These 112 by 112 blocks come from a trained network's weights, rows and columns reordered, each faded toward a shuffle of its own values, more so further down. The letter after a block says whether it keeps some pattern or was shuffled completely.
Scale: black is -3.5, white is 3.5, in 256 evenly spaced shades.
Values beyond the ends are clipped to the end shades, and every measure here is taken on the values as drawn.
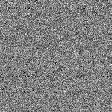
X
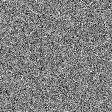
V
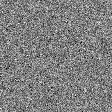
V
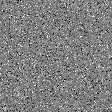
V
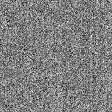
X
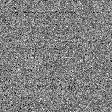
X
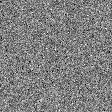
V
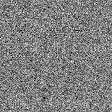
X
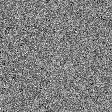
V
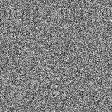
X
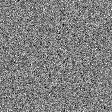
V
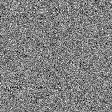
X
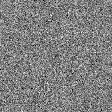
X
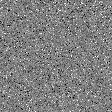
V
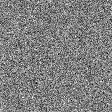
V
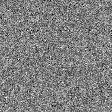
X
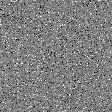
V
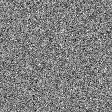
V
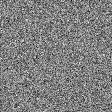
V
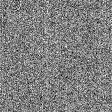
X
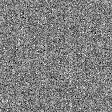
X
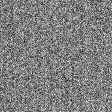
X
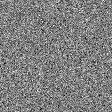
V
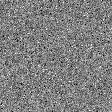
V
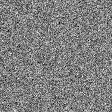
V
